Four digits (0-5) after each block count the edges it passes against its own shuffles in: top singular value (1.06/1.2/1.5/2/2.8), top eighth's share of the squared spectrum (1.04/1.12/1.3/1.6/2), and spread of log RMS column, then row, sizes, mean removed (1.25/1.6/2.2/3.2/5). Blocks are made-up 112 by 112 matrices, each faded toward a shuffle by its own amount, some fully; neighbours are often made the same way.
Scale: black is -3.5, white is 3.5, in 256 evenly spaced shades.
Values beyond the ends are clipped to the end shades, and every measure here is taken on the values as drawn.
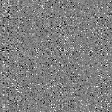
4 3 2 2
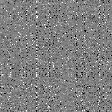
4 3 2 2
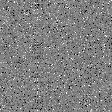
3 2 1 0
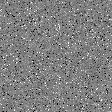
1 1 0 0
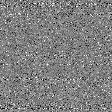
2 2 0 3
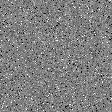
0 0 0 0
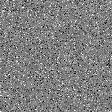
3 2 0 0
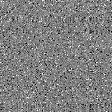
4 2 1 1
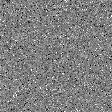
3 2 0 1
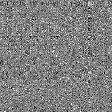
4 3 1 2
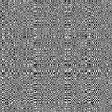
5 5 4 4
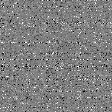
2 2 2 3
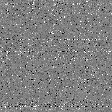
2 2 1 2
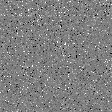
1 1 0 1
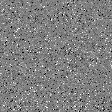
1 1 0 2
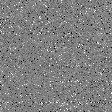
2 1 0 1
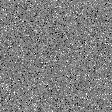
2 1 0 0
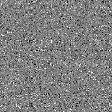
4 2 1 2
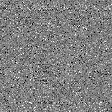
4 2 1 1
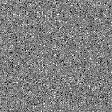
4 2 1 1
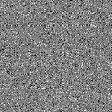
4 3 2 2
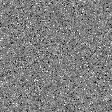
2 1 0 0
